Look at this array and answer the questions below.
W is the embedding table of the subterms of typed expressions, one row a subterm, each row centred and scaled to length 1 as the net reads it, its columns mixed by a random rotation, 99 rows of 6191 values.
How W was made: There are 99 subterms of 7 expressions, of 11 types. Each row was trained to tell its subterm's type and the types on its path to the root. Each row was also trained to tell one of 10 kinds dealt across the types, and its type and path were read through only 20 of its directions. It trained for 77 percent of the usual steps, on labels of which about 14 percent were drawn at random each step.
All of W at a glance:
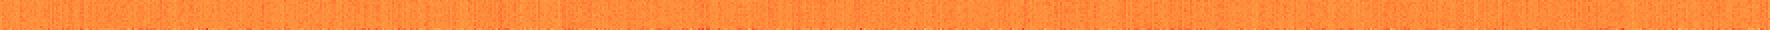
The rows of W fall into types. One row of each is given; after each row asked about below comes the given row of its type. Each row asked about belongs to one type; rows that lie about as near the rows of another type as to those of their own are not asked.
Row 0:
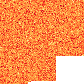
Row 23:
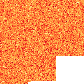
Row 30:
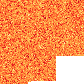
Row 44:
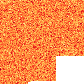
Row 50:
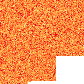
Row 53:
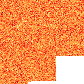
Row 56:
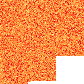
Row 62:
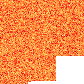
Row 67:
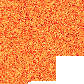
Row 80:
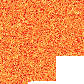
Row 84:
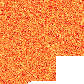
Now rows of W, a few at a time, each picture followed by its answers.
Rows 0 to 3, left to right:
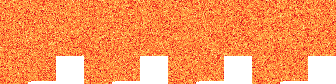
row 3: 23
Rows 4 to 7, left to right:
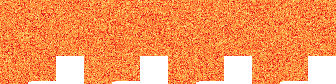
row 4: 0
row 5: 80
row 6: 0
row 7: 56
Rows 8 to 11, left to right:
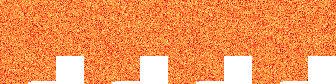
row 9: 30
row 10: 80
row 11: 30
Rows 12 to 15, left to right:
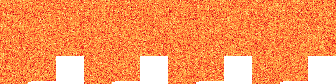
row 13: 80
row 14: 67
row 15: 84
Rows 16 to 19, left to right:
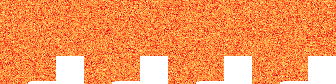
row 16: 44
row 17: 62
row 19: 80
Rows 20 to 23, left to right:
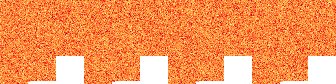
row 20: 56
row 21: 84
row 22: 62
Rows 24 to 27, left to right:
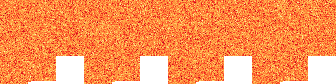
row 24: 62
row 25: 50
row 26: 44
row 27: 23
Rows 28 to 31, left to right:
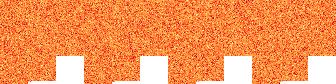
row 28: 84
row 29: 0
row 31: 23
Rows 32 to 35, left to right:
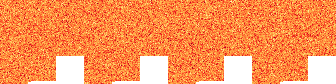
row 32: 80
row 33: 50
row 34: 30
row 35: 50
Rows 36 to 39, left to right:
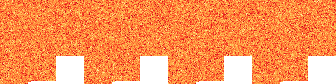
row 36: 62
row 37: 30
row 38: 0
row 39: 56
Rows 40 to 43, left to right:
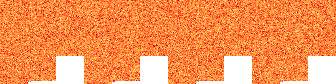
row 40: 67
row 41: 80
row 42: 23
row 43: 62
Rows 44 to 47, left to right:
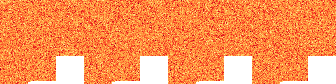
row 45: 30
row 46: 53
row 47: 30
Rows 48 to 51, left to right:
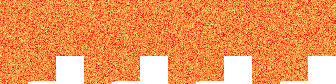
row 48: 0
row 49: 80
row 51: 53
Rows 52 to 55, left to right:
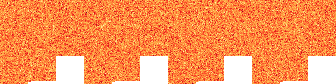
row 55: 44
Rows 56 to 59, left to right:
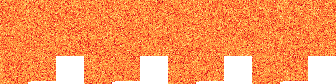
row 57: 0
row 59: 23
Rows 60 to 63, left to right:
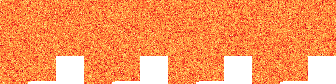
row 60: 56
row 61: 56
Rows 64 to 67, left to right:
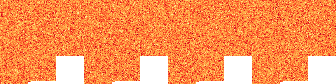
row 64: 67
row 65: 0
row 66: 80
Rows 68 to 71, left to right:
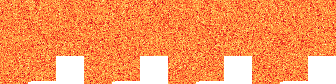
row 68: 67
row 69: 30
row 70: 50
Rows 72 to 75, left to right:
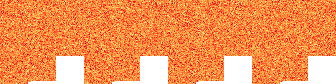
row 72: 23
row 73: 23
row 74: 23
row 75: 44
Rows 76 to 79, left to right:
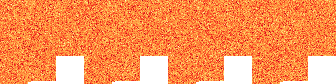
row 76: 30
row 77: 84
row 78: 67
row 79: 53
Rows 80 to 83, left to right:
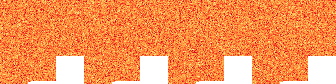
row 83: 30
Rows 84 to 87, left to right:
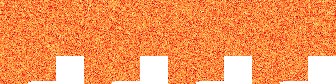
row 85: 53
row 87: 80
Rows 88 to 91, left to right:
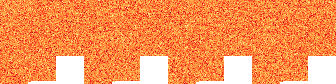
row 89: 23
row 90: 53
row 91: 62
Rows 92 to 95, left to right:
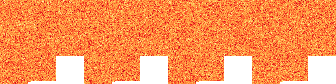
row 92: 44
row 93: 50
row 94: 84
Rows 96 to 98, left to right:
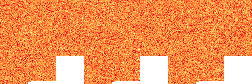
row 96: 50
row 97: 44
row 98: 62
